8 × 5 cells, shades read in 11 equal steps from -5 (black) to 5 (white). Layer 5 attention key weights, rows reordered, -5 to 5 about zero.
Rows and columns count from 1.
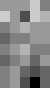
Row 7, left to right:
0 1 -1 -2 -1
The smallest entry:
-5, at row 8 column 4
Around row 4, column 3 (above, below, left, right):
2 2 0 1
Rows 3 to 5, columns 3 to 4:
2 1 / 0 1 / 2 0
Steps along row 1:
same same up down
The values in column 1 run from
-1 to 3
